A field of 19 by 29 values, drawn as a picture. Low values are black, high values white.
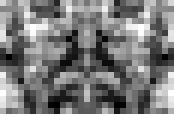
It is mirror symmetric from left to right. No row or column stands out. The field is mottled with small blotches.
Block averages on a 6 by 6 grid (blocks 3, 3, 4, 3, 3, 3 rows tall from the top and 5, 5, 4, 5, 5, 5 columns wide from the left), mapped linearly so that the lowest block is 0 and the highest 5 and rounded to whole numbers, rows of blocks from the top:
414414 | 352353 | 130131 | 221122 | 421224 | 301103
